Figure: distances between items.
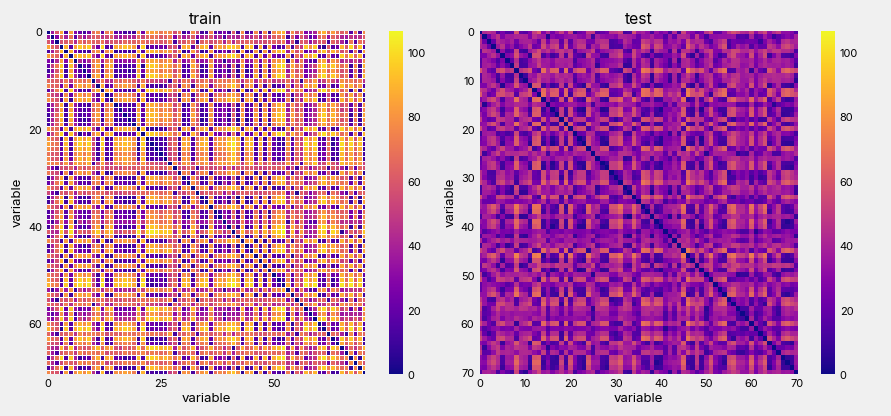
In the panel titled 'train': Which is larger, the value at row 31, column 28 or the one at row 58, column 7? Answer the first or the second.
the first
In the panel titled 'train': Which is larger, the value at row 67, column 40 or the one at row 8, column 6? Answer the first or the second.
the second
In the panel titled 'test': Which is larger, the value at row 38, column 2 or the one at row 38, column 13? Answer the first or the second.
the second
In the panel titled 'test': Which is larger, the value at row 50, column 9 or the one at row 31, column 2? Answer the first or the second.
the first
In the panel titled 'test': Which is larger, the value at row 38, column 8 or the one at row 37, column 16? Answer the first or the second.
the first
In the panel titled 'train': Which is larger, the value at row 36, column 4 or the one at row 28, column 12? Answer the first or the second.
the first
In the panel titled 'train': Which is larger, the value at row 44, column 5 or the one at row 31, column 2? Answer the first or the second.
the first
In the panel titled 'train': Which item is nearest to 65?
41
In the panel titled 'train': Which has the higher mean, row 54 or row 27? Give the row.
27
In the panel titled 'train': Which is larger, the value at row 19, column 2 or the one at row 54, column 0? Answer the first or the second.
the second
